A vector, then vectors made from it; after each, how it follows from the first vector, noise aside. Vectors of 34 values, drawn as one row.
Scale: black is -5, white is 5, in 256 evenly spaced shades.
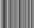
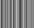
wrapped around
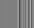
partly zeroed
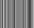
reversed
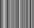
negated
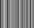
negated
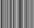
wrapped around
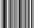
scaled up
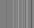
partly zeroed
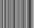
reversed
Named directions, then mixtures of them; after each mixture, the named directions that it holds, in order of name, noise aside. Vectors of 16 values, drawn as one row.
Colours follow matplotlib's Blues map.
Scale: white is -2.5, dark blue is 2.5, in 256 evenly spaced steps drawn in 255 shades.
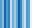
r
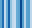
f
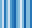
f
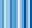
r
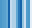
f, r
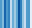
r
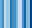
r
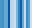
f, r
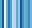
f, r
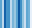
r
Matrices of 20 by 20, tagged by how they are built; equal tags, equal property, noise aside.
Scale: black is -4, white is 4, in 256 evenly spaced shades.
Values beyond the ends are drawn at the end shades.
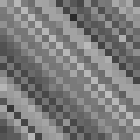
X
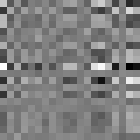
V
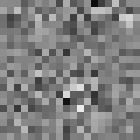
V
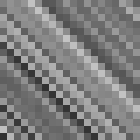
X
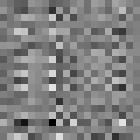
V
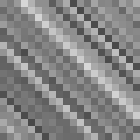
X
